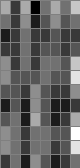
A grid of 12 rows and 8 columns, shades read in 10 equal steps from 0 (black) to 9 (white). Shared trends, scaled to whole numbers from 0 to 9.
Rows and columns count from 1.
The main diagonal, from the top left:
6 2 4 2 4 3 2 2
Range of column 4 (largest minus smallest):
6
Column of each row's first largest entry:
8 3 3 3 8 8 4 4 4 8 8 4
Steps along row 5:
down up down up same down up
